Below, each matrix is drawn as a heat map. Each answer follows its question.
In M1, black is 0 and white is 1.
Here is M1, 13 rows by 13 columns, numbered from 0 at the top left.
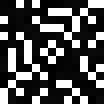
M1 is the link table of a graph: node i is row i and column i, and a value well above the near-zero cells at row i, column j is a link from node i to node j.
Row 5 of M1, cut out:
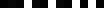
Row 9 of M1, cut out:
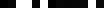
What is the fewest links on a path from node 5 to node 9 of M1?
1
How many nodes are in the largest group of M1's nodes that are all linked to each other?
3
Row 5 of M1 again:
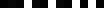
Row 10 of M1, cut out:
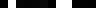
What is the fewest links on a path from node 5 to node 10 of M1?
3
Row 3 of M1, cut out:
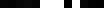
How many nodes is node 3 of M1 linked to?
4
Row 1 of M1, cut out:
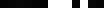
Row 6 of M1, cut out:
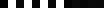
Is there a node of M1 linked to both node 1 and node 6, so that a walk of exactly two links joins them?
yes
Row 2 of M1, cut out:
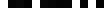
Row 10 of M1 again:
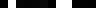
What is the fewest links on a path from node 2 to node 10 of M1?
3
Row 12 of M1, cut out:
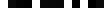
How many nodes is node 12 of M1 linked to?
4
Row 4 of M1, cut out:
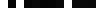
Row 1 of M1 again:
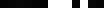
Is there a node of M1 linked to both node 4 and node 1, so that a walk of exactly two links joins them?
yes
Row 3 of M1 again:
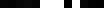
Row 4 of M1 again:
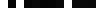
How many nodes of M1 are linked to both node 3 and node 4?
0
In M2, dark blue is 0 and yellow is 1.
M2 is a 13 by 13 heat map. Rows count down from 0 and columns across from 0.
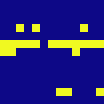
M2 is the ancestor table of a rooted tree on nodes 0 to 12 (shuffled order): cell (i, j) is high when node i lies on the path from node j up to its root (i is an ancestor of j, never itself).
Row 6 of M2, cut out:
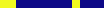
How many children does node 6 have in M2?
3
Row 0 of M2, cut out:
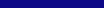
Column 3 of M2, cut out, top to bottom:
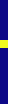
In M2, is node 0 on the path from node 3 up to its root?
no
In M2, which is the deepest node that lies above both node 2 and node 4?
3
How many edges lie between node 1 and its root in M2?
2
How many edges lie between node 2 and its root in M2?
2
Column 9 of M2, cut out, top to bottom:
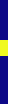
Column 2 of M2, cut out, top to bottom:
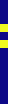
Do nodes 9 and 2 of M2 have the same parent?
no
